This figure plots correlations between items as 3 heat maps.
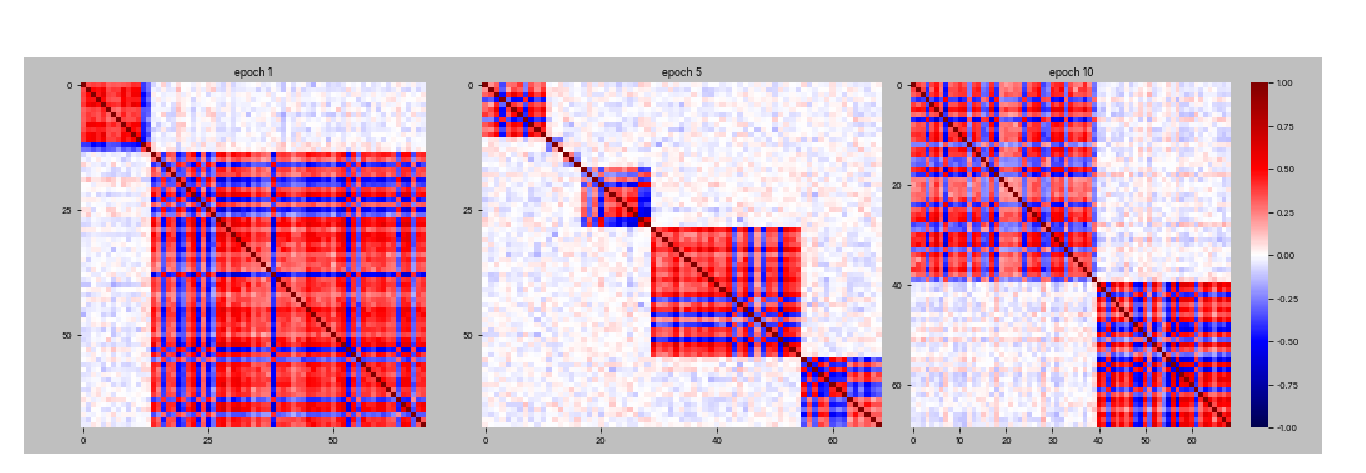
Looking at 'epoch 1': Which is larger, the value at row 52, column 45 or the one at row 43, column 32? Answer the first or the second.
the first
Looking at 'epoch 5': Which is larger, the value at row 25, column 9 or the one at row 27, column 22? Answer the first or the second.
the first
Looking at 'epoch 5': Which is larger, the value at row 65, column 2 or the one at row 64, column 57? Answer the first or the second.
the first
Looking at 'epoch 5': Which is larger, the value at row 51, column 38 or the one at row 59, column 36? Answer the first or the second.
the second
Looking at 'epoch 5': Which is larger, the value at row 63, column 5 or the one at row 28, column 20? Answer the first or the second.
the second
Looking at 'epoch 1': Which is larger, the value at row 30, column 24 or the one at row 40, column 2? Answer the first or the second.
the first
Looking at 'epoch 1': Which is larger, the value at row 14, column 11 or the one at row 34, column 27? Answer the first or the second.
the second
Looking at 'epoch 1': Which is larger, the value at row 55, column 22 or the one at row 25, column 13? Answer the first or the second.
the second
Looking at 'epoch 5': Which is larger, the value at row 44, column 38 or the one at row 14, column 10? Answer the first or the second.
the first
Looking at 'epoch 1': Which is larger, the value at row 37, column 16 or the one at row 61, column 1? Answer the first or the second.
the second
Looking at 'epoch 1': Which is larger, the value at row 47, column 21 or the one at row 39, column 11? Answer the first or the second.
the first
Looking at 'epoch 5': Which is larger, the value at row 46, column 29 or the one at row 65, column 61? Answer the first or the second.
the second
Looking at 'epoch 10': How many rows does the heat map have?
69
